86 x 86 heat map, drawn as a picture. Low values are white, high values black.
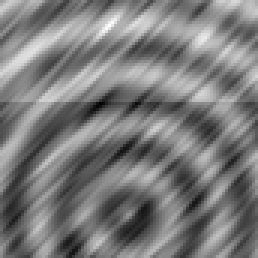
Rings: centred on the bottom middle. Seam: horizontal, 40% of the way down, the bottom part higher. Average level on the scale: 50%. Lone odd cells: none.
